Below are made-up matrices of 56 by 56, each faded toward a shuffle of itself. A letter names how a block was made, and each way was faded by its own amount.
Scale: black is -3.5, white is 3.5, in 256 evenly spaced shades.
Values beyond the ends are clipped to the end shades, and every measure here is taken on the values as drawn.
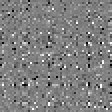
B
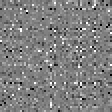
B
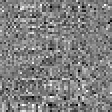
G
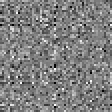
G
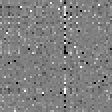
B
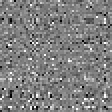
G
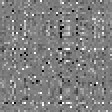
B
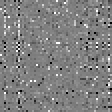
B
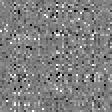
B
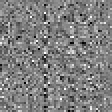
G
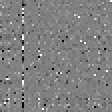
B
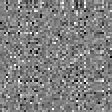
G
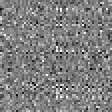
G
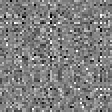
G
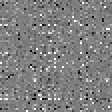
B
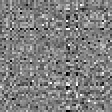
G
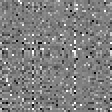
B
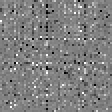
B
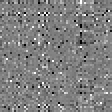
B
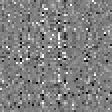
B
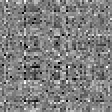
G
